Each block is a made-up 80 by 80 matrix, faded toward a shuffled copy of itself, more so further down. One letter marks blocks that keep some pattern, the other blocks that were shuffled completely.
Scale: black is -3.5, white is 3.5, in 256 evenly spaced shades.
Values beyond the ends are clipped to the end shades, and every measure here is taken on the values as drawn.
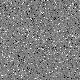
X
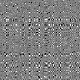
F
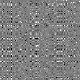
F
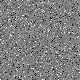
X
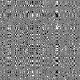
F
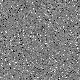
X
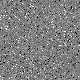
X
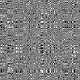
F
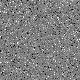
X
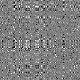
F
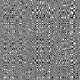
F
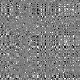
F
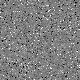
X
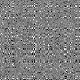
F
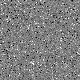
X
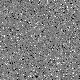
X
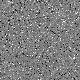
X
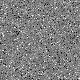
X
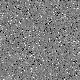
X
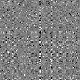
F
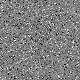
X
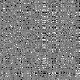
F
